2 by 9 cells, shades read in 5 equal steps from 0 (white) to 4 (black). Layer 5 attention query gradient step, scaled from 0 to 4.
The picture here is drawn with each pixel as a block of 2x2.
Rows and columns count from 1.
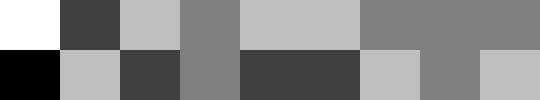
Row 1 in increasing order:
0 1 1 1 2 2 2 2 3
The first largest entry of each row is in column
2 1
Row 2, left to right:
4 1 3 2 3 3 1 2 1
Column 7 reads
2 1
